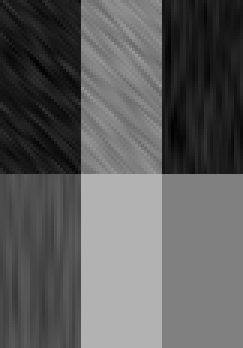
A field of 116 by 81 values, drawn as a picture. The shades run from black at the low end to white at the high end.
The table splits into 2 rows of 3 panels. Panel 1,1: very low, slanting down to the right, faint in contrast. Panel 1,2: middling, slanting down to the right, faint in contrast. Panel 1,3: very low, streaked downward, faint in contrast. Panel 2,1: low, streaked downward, faint in contrast. Panel 2,2: high, flat. Panel 2,3: middling, flat.
